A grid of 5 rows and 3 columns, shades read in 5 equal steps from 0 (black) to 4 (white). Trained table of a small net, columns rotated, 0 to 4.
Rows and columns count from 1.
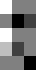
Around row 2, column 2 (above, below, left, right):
2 2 2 1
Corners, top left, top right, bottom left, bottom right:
4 2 2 0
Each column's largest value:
4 2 2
